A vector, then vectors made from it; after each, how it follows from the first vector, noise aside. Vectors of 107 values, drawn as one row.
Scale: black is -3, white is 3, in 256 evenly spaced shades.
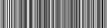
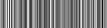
copied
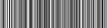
copied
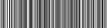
copied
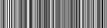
copied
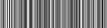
copied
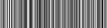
copied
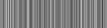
shrunk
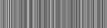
shrunk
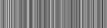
shrunk
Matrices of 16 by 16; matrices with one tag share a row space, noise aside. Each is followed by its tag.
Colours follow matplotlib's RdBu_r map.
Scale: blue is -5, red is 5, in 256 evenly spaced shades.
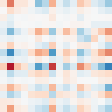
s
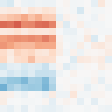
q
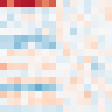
q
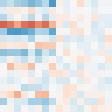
q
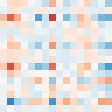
s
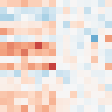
q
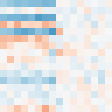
q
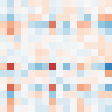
s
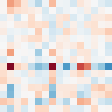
s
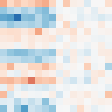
q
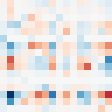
s
